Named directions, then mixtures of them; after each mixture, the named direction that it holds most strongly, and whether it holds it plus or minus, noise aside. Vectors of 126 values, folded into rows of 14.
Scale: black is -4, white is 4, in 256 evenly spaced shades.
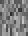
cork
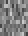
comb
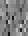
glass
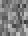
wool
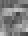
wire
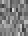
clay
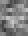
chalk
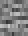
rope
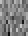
cork, minus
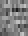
comb, plus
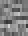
rope, plus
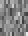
comb, minus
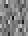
glass, plus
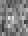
chalk, plus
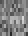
cork, plus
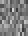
clay, plus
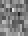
clay, plus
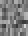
cork, minus
